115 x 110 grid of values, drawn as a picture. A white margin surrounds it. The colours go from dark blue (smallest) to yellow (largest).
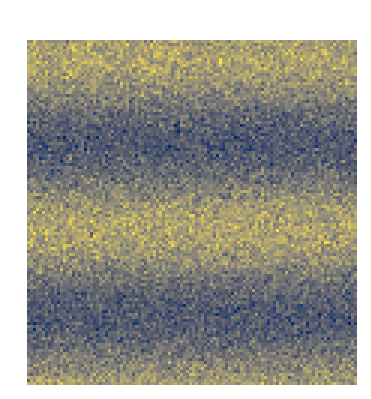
Stripes: horizontal, repeating 2 times. Seam: none. Odd rows or columns: none.
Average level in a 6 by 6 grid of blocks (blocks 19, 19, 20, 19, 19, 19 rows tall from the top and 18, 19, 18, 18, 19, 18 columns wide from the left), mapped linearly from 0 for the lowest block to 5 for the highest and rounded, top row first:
555555
000000
222222
555555
000000
222222
